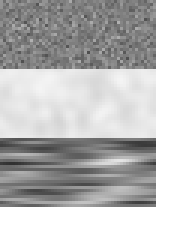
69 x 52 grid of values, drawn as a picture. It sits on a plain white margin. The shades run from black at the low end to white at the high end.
The table splits into 3 rows of 1 panel. Panel 1,1: middling, fine-grained. Panel 2,1: very high, blotchy, faint in contrast. Panel 3,1: middling, streaked across, strong in contrast.
